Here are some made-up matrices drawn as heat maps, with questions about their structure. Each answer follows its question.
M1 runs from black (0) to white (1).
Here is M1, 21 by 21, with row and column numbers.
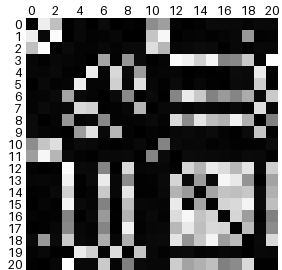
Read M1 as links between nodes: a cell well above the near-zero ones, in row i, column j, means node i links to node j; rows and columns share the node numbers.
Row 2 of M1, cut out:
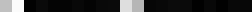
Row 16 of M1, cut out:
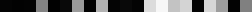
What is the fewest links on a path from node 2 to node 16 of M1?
3
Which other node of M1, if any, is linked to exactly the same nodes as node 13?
node 15
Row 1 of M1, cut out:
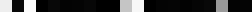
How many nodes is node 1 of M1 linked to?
5
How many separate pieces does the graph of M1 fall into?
2
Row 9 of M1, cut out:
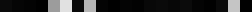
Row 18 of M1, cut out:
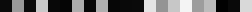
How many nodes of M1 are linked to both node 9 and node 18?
0
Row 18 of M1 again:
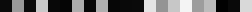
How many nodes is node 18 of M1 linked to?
11
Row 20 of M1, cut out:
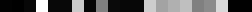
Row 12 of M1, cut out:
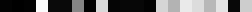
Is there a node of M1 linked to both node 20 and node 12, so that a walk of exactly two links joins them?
yes
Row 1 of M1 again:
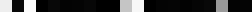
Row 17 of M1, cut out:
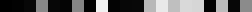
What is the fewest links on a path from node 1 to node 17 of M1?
2
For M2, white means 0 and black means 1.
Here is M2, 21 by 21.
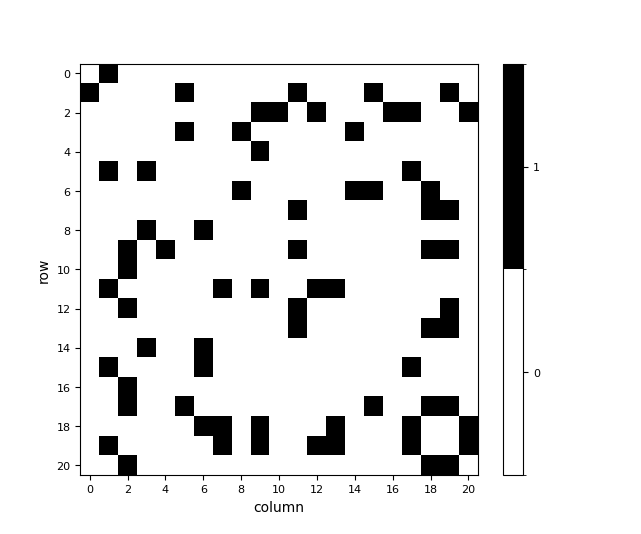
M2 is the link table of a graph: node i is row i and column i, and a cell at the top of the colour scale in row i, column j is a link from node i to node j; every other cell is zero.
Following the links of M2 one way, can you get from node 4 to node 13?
yes
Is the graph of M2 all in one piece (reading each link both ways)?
yes
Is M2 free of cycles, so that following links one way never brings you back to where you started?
no
